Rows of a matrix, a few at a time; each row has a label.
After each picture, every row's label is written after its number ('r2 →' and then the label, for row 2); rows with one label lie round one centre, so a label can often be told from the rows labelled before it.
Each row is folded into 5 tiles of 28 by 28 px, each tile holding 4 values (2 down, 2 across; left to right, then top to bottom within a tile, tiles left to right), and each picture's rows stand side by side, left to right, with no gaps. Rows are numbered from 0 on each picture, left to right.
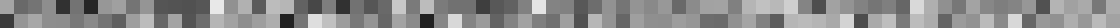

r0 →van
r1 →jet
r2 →van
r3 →van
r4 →jet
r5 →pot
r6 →jet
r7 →jet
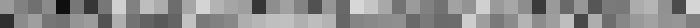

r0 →van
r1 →pot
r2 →jet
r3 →pot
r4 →jet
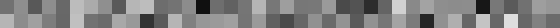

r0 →jet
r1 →van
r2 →van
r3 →van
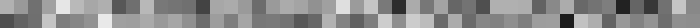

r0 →pot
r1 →jet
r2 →pot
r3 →jet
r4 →van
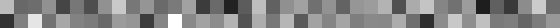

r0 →van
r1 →van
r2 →jet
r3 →van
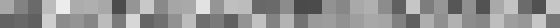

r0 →pot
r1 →pot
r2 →jet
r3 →jet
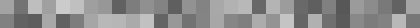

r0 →pot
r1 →jet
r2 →jet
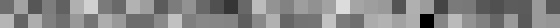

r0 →jet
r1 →van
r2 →pot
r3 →van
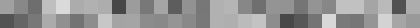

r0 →pot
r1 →jet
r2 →pot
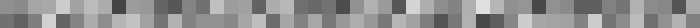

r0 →pot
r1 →jet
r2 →jet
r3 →pot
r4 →jet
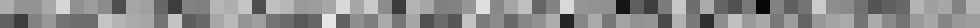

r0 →pot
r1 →jet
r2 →pot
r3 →pot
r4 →van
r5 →van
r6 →jet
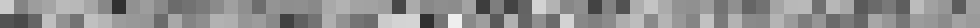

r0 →pot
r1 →jet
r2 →pot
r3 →van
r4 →jet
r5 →jet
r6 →jet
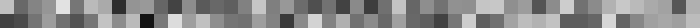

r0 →pot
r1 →van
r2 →van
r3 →pot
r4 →pot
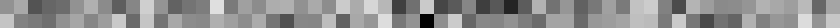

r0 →jet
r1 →jet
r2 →pot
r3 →van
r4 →jet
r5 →pot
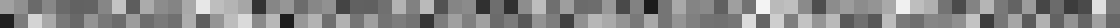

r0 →van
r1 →pot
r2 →van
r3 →van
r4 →van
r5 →pot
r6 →pot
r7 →van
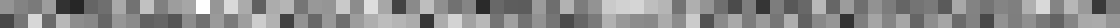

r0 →van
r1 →pot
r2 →pot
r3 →van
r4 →pot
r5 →van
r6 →van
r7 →pot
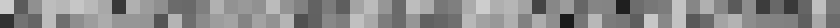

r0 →pot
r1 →jet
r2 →jet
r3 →pot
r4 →van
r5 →van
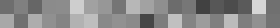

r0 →jet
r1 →van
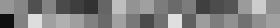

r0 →van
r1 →van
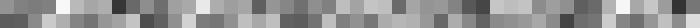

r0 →pot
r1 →pot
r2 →pot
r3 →jet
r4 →pot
